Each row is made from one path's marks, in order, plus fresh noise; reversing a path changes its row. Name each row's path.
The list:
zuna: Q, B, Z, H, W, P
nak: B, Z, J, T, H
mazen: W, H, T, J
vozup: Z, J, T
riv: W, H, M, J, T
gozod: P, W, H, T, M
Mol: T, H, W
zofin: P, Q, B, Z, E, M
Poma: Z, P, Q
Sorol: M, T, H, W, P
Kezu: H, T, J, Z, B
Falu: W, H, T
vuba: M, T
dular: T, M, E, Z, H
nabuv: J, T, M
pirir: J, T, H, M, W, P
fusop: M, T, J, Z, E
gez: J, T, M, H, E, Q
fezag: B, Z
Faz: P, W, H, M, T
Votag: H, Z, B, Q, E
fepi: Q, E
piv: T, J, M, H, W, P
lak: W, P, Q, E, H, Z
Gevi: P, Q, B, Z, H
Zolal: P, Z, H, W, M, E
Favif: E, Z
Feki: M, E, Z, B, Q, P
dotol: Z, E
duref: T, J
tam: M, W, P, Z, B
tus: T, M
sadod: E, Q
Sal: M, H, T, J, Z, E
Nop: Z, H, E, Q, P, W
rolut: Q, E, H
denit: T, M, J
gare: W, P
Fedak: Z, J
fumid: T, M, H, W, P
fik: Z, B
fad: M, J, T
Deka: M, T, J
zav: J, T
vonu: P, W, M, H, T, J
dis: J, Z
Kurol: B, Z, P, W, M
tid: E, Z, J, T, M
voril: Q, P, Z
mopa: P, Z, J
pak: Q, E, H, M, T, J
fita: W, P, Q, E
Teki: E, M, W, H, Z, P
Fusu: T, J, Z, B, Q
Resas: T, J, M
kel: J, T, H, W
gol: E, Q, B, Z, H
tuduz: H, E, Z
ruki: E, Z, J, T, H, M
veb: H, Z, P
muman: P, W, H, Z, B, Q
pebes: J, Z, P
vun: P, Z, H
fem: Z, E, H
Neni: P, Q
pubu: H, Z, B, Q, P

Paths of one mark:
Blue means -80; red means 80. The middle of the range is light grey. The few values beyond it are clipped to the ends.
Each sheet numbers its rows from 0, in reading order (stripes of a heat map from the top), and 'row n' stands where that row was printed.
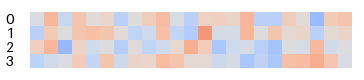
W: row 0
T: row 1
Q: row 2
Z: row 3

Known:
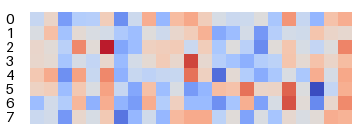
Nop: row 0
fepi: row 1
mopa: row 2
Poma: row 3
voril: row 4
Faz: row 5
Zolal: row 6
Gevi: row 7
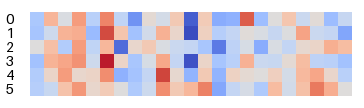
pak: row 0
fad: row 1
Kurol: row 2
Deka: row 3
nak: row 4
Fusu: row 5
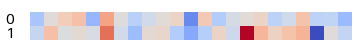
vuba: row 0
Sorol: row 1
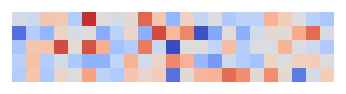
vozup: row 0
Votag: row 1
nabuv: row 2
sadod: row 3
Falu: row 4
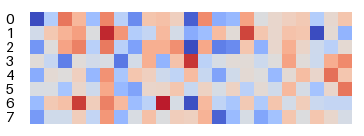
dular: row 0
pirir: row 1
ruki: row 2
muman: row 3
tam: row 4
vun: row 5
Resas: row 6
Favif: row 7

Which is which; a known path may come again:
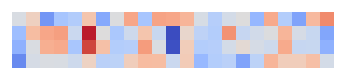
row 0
Nop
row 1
Deka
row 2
fad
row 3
dotol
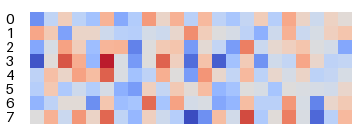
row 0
fem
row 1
Neni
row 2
gez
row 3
fusop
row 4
duref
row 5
rolut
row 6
Teki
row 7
vonu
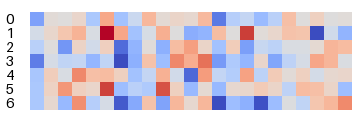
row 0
Favif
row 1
pirir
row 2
Gevi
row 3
gol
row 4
tus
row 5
nak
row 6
zofin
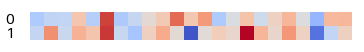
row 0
veb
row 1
mazen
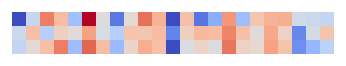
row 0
Sal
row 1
Falu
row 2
riv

